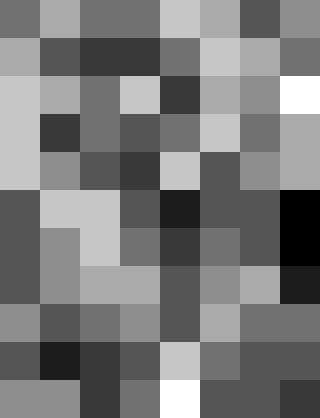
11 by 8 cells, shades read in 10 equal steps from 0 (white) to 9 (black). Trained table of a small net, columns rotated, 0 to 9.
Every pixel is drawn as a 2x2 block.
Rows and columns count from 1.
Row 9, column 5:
6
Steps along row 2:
up up same down down up up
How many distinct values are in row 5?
5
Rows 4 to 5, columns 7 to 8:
5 3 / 4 3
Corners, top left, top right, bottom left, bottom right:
5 4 4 7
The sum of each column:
46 51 54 56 50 45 54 59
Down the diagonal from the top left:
5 6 5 6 2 6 6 8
